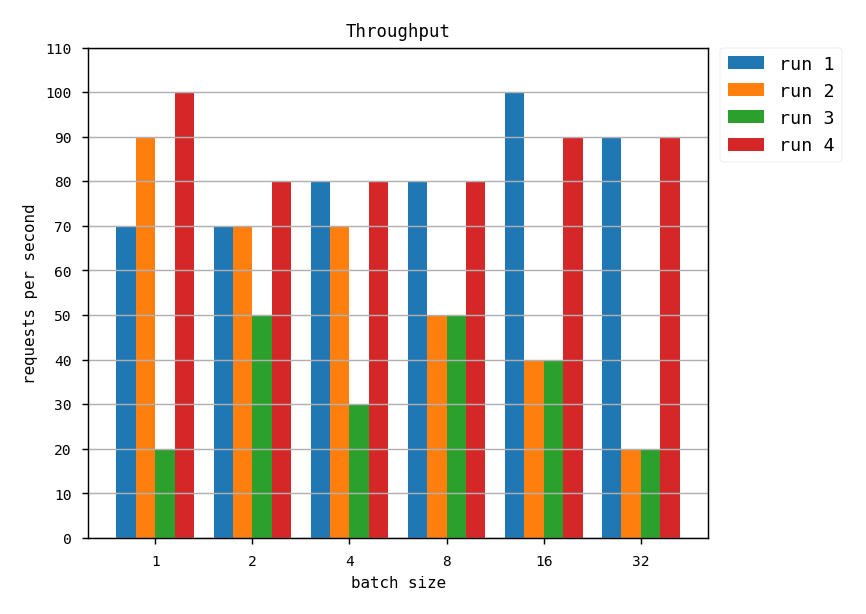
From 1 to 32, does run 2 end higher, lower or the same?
lower
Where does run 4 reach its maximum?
1
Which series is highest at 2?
run 4
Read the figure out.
Title: Throughput
x-axis: batch size, ticks 1 2 4 8 16 32
y-axis: requests per second, ticks 0 10 20 30 40 50 60 70 80 90 100 110
Legend: run 1, run 2, run 3, run 4
Values:
run 1: 70 70 80 80 100 90
run 2: 90 70 70 50 40 20
run 3: 20 50 30 50 40 20
run 4: 100 80 80 80 90 90
